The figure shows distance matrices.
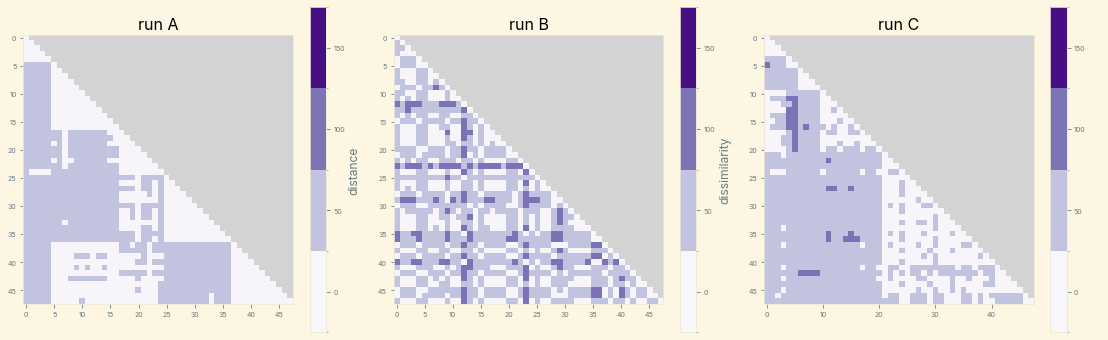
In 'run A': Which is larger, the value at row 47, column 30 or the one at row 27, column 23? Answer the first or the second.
the first
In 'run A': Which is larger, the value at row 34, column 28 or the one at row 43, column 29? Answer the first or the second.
the second
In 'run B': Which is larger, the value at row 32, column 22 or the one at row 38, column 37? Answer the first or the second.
the second
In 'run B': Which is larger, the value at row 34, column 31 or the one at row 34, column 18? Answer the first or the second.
the first
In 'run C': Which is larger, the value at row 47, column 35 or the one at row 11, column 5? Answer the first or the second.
the second
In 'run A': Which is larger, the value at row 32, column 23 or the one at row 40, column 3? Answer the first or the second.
the second
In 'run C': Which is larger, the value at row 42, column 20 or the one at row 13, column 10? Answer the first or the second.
the first
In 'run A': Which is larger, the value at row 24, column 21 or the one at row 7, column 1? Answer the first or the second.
the second
